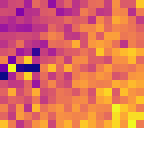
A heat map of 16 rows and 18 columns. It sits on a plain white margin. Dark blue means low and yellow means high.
Slope: up to the bottom right. Stripes: none. Mirror symmetry: none. Odd patch: rougher, in the middle left. Roughest part: middle left. Ninth with the highest average: bottom right. Grain: fine.
